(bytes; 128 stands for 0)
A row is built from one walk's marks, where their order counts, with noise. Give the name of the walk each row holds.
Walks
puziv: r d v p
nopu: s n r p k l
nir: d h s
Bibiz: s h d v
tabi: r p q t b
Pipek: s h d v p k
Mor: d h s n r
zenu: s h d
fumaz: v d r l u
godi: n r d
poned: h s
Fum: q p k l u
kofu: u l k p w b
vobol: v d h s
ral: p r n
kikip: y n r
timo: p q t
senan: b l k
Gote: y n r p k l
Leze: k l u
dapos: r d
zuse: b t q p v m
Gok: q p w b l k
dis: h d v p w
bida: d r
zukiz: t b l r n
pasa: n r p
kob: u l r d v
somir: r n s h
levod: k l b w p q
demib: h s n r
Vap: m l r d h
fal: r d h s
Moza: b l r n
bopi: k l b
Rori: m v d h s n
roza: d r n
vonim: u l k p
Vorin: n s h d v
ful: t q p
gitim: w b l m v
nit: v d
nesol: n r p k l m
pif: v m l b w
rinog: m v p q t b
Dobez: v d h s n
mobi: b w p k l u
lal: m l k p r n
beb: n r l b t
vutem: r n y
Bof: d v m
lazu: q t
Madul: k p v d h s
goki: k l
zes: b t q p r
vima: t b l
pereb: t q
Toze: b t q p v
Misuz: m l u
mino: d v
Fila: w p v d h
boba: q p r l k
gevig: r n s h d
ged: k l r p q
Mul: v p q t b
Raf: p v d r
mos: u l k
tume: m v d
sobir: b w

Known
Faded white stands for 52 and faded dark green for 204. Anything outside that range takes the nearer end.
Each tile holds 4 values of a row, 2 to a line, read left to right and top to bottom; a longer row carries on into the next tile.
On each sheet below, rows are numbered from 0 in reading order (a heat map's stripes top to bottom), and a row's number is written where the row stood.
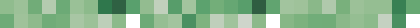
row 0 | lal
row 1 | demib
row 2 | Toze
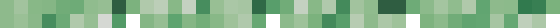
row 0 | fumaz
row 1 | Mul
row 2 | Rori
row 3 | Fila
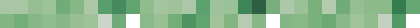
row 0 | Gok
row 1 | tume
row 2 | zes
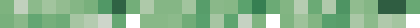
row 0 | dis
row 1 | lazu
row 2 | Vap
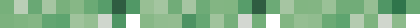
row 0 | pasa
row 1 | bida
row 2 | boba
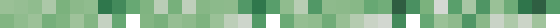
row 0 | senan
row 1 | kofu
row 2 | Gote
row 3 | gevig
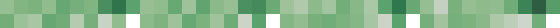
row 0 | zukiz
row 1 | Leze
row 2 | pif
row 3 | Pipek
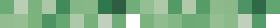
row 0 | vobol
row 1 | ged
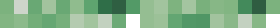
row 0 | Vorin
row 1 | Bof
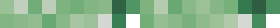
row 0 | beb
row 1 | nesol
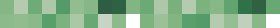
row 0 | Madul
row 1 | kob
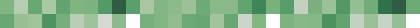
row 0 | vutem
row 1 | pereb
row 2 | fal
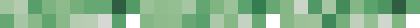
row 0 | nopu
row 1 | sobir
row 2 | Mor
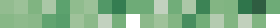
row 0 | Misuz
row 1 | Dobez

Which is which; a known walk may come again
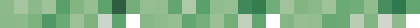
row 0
nit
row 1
goki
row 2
boba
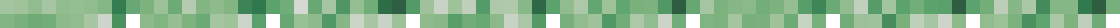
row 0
zuse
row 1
vonim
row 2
gevig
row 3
rinog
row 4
poned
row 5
vima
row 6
demib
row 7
vobol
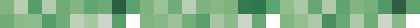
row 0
kikip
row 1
mos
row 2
roza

